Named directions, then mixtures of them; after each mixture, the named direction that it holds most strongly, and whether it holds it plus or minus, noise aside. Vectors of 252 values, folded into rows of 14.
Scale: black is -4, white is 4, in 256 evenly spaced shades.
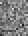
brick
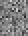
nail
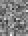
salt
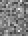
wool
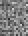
brick, plus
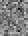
wool, minus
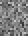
brick, plus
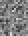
salt, plus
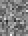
salt, plus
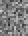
wool, minus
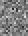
nail, minus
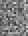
wool, minus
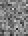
salt, minus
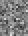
salt, plus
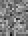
salt, minus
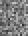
brick, plus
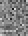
brick, minus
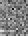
brick, minus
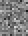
salt, minus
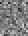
wool, minus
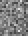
wool, plus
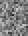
brick, minus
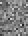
brick, plus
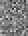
nail, minus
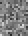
brick, minus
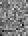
brick, plus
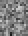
salt, minus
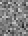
nail, minus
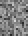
salt, minus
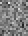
brick, plus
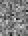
salt, minus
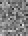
brick, minus
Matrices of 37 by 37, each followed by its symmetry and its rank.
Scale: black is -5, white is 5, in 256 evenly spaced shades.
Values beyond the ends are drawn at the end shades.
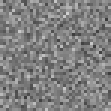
neither, full rank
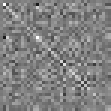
symmetric, rank five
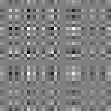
symmetric, rank one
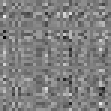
neither, rank three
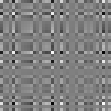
symmetric, rank one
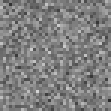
neither, full rank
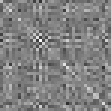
symmetric, rank five
